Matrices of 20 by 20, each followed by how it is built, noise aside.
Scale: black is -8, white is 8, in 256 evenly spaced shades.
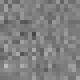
low rank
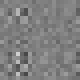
low rank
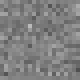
low rank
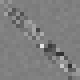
banded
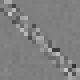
banded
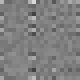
low rank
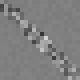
banded
